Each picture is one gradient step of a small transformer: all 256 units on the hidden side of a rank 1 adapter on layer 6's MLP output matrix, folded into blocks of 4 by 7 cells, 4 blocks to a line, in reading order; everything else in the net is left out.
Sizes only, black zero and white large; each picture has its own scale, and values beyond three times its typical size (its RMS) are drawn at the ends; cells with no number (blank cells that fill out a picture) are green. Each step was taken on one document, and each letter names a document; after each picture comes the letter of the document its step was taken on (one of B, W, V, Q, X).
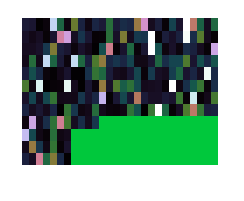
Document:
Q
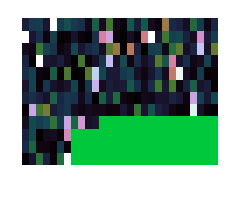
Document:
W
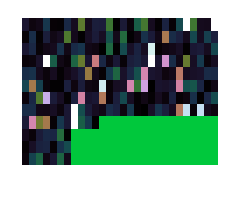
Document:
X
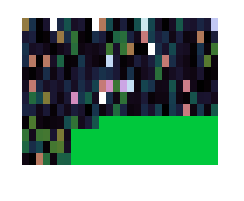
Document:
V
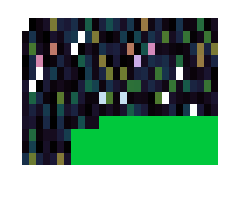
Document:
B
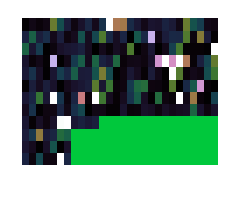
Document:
W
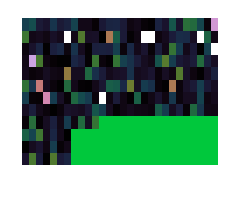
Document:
V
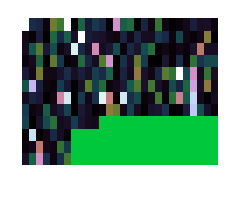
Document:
B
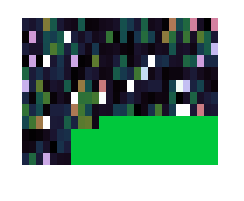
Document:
X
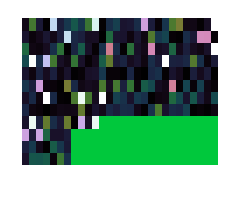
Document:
V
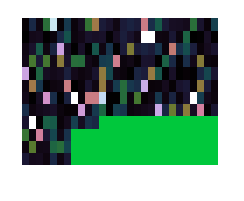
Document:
X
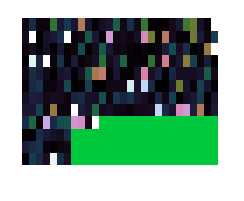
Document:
X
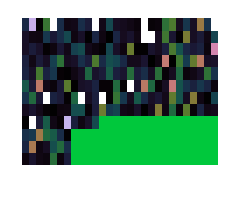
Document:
V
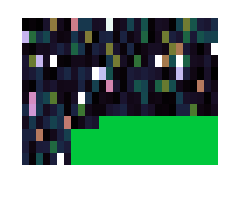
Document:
W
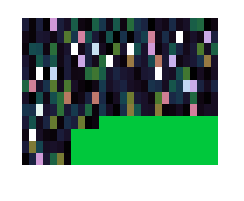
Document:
B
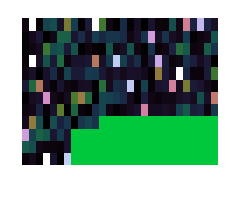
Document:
V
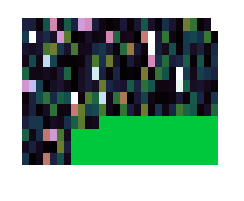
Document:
X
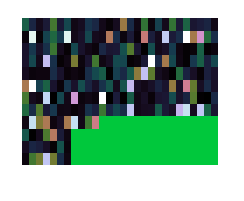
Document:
X
